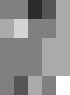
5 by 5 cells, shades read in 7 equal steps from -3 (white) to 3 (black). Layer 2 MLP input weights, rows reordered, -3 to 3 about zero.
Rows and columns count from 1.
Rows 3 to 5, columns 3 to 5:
0 -1 -1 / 0 -1 -1 / -1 0 -3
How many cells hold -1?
8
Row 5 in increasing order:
-3 -1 0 0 1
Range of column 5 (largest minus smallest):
2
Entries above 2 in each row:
0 0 0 0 0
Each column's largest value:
0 1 2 1 -1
